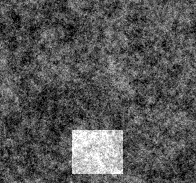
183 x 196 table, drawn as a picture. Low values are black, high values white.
Ninth with the highest average: bottom middle. Odd patch: higher, in the bottom middle. Histogram: skewed, a long tail of high values.
